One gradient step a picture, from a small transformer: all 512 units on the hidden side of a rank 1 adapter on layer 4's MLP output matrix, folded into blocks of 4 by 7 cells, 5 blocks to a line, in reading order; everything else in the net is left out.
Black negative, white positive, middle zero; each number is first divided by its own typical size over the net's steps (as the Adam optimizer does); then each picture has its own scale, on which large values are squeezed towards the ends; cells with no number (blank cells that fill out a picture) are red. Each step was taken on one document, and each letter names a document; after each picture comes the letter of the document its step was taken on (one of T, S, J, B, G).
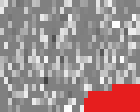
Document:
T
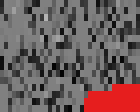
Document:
T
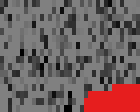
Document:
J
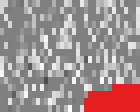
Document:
T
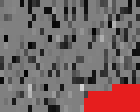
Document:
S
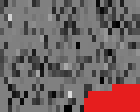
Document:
J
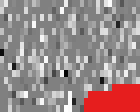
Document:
J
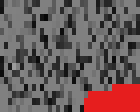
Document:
T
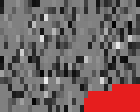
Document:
T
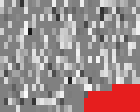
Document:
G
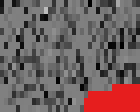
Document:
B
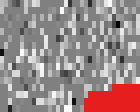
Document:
J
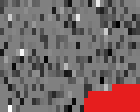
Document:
J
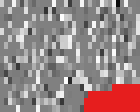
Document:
G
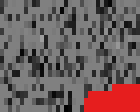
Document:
J
